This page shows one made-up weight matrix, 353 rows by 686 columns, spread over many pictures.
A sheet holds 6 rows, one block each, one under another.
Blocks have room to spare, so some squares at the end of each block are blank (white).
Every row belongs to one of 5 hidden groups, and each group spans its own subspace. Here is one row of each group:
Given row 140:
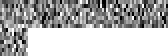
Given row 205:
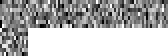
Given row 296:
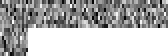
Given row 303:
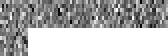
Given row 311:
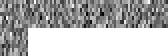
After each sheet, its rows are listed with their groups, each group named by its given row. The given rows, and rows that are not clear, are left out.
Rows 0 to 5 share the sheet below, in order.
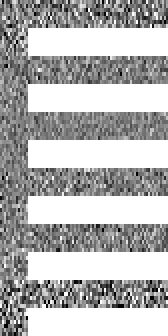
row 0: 296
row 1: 205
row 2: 205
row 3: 140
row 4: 140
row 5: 205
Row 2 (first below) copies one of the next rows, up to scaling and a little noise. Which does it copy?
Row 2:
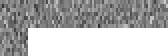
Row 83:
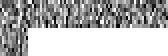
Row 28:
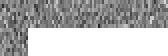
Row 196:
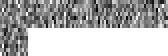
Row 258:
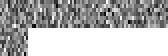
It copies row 28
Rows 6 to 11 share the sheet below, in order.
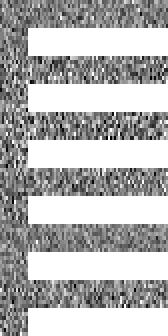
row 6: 303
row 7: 296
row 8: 303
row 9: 140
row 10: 296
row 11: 140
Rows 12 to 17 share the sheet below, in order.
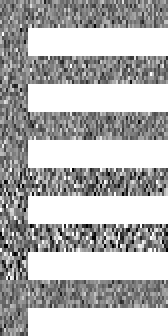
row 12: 311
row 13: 205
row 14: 311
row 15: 311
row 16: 303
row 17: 303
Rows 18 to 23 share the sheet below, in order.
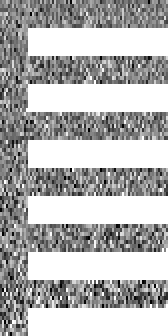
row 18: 311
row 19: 311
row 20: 140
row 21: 311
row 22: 303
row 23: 296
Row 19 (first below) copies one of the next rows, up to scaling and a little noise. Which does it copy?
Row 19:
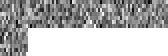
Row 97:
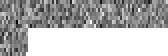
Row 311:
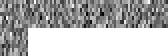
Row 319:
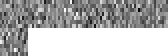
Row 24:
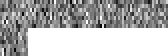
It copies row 97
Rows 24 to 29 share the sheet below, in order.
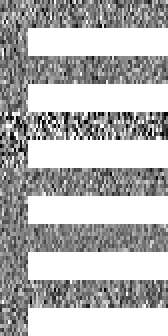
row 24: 311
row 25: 303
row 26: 296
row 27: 205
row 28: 205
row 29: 303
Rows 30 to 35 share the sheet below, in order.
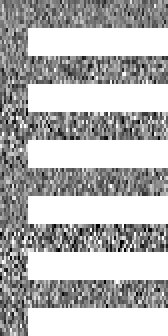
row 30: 140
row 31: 303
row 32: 296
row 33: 303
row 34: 140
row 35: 303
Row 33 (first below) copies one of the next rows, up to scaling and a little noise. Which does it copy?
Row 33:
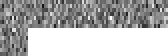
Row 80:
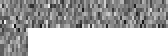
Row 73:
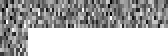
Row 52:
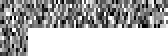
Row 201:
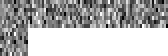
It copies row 52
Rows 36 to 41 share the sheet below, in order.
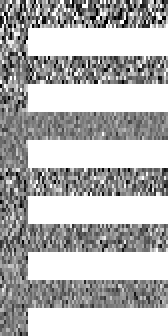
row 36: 311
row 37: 205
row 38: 303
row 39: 296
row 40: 311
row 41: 140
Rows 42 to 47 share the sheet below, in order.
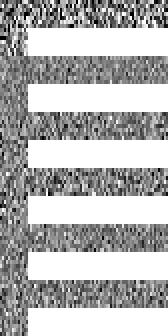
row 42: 303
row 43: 205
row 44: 205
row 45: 303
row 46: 311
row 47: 205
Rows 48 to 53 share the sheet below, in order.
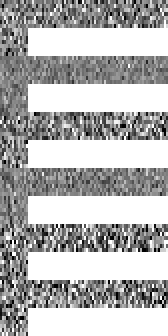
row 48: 303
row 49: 311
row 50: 140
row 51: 303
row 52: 303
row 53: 296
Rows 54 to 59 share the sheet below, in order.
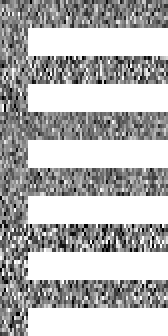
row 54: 296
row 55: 311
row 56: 205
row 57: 205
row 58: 296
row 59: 296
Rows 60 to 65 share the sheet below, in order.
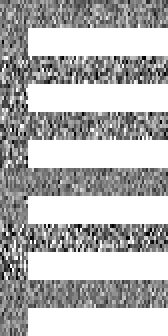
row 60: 296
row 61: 296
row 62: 303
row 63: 140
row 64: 205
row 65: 311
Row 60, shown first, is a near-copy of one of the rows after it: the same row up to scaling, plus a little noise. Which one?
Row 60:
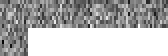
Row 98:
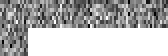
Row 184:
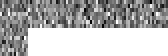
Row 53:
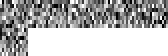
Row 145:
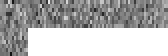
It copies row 98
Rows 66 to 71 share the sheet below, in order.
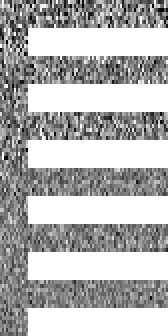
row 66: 303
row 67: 140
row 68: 205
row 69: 303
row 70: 296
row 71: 205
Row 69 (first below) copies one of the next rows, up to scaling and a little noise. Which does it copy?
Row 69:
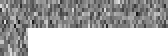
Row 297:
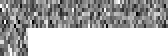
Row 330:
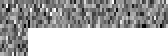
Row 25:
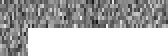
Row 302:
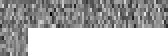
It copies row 297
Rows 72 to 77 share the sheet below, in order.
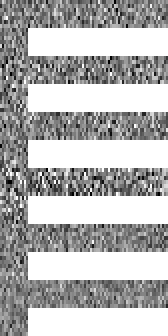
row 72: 303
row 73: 303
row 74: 205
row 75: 296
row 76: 296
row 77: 296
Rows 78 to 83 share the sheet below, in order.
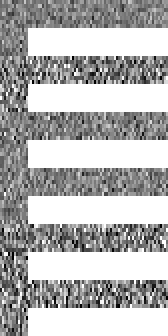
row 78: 296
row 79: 311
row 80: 303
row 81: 311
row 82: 140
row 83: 205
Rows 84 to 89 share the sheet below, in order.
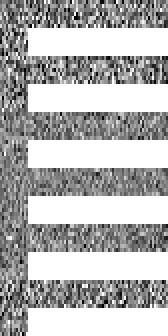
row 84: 311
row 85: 296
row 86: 140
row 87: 205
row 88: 296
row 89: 311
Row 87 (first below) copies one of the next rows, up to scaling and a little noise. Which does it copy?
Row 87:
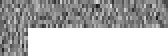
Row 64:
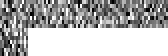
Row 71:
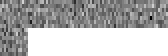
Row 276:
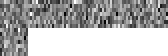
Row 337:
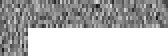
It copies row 337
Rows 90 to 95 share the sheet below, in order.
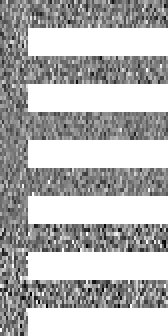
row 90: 205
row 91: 303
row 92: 205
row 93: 311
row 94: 140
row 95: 205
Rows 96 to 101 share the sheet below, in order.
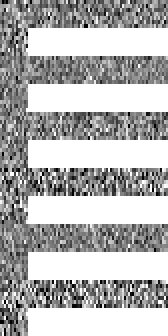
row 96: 296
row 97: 311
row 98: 296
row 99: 296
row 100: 303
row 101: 311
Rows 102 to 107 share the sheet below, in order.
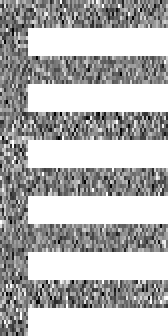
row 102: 140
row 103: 205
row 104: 140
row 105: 303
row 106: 140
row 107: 296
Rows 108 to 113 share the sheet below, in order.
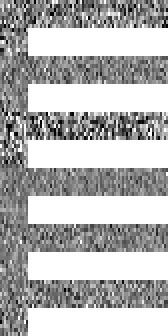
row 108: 303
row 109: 311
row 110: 296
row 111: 311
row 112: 303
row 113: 311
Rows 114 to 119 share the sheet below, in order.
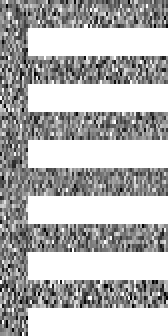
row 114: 296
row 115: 205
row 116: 205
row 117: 140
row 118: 205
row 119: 205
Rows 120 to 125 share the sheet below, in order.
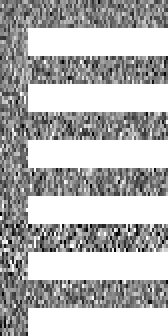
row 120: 303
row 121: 205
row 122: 303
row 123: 303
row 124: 303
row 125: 303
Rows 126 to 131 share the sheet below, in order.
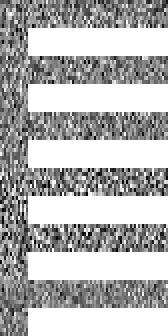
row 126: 296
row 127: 205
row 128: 311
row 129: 205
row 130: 205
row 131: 140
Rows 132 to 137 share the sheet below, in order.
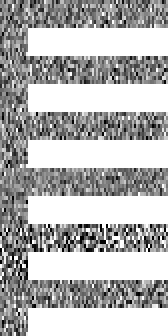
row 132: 311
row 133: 296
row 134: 303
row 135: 140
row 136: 140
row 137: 205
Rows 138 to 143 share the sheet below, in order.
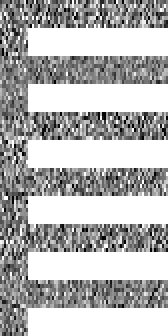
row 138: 311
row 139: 296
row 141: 140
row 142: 311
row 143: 205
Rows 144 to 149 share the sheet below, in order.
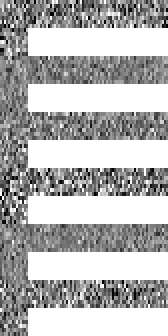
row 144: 303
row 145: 296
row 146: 205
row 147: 205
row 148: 303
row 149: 140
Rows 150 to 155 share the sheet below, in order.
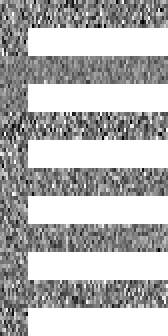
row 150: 311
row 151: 140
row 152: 311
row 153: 205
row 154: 296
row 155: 140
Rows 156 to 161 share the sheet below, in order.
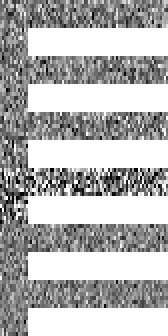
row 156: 296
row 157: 303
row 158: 140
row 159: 140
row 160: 140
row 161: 311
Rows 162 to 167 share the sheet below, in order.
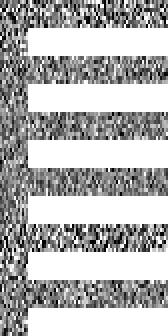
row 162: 140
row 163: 296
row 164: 303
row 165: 205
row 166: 311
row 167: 303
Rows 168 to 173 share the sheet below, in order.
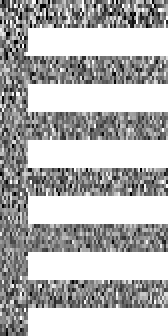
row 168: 303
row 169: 205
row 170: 303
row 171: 205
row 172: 140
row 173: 296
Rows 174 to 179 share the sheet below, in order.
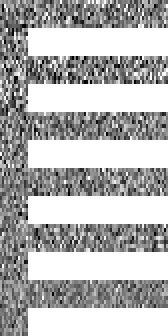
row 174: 140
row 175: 296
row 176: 205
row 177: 140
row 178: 205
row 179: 303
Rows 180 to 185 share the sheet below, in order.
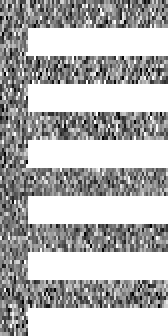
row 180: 311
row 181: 311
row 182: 296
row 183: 140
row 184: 296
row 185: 296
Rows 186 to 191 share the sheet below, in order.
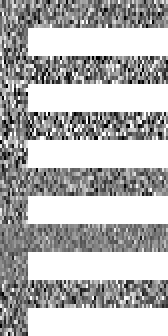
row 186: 303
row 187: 140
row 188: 205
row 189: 303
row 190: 140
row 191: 303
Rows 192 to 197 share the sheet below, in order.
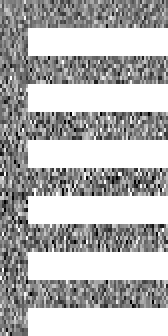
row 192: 303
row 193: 205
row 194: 311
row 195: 140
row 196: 205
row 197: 296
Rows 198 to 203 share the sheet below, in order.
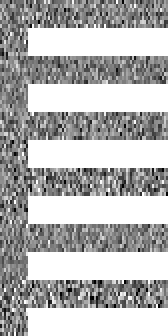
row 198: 311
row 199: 296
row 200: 303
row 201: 303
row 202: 311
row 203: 303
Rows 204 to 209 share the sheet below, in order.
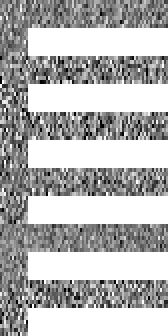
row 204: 311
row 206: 311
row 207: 303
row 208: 140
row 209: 311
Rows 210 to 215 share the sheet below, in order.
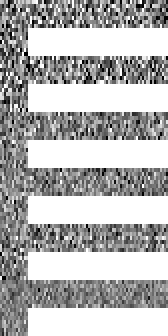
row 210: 205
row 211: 311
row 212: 303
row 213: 140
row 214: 205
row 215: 311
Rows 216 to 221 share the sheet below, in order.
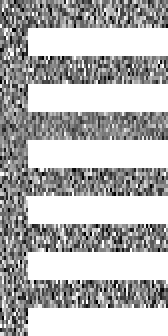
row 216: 303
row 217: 205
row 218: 303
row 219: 205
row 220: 205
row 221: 303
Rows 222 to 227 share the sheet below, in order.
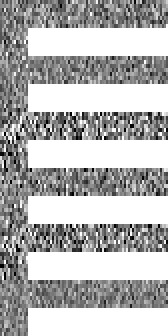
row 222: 296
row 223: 205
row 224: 311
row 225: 296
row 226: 311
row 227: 205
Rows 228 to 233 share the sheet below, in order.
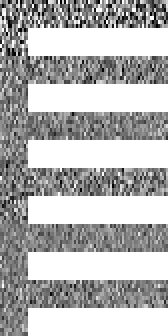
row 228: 205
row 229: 311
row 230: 296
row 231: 140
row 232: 311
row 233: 303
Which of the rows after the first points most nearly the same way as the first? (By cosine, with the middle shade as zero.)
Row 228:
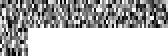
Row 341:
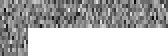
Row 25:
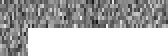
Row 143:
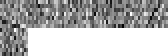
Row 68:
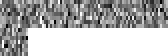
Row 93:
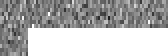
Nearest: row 68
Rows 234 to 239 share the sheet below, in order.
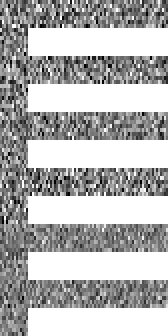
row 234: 205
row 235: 296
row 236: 205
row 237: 311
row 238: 140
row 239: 311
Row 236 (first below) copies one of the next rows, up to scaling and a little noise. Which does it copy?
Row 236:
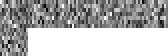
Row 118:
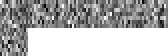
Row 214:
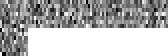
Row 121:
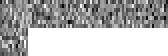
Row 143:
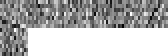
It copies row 118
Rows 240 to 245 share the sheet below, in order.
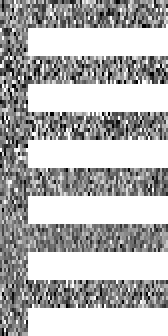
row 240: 303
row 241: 303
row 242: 140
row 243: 296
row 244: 303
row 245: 311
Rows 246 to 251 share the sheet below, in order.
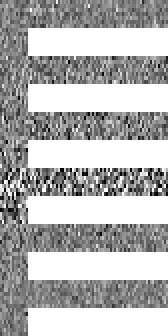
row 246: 205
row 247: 205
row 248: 140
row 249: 311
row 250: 205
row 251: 140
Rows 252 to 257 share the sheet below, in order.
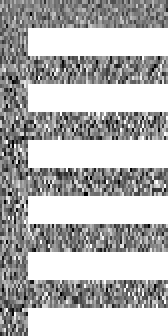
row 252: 205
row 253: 205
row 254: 140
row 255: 296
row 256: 311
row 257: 140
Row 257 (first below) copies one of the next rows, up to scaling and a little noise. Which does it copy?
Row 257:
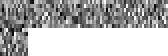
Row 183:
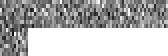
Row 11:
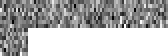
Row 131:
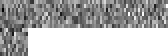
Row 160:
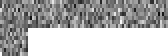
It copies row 131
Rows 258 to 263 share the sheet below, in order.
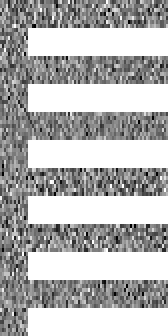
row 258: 205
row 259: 205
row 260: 311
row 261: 303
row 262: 296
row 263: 140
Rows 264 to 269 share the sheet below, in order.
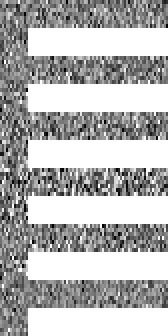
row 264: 296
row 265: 140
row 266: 303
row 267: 296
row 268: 140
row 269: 303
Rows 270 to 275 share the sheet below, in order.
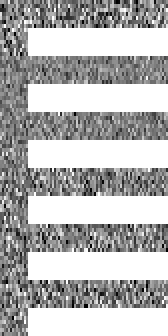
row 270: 303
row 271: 296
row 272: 205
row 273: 311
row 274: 296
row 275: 296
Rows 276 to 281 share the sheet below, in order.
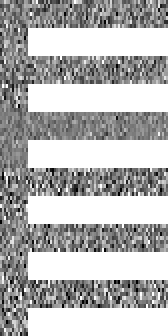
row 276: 205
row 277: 140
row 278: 311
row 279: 140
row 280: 311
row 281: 303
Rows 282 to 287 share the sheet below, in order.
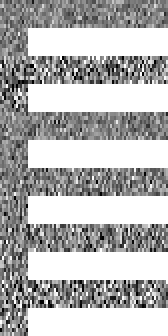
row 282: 303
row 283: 140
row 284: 303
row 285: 205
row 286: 311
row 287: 303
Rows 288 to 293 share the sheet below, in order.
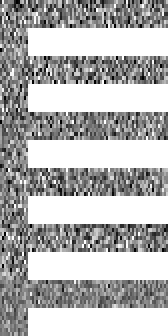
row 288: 303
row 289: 311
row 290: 303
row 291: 296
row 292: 296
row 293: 205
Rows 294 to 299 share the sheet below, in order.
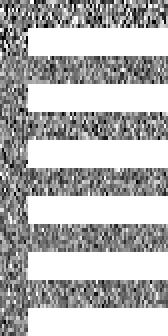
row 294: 140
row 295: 140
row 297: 303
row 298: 303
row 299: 296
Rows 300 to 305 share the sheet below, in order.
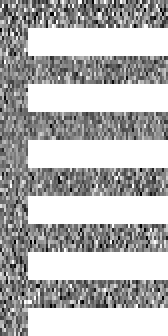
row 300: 303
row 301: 140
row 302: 303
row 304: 205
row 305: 303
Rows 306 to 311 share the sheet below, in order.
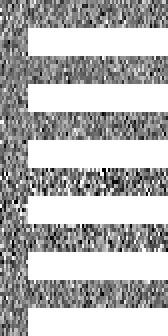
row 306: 311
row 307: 140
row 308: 140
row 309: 140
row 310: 303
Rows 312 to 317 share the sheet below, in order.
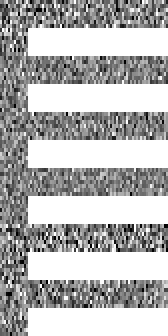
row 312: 205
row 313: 311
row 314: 303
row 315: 205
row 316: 296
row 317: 296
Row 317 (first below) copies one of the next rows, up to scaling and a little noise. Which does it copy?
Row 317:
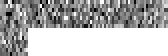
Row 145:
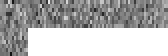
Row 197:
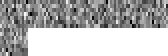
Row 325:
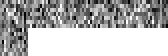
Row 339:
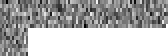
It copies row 145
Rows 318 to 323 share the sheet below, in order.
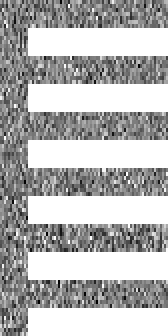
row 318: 205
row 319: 311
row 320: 311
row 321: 140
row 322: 296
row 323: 303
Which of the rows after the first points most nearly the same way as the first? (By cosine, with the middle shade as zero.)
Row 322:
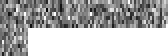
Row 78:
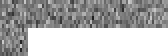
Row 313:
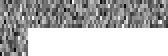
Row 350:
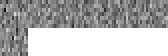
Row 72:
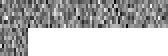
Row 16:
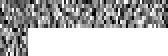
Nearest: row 78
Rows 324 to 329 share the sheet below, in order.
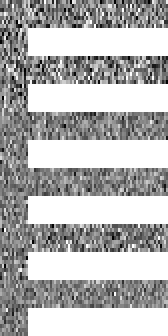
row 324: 311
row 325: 296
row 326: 303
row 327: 140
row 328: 140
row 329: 140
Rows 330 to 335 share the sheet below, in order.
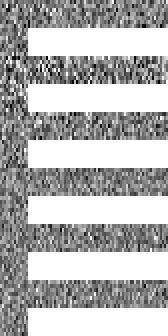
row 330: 303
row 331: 296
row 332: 205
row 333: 296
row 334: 296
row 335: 205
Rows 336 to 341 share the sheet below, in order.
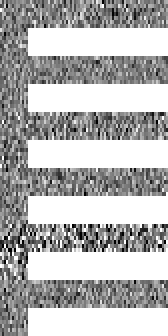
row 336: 140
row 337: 205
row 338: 205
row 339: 296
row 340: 311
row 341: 205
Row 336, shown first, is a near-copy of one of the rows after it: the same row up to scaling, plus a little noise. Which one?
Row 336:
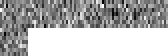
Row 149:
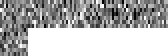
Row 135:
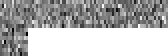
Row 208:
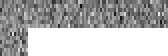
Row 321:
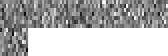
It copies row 149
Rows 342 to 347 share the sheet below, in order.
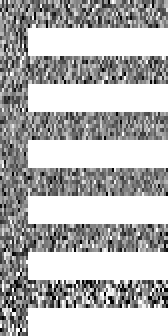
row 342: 205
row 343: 311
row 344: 311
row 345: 303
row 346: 303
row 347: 303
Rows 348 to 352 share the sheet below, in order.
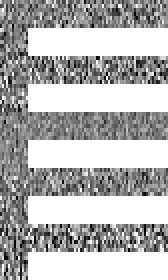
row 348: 140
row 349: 205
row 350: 296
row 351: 303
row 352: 205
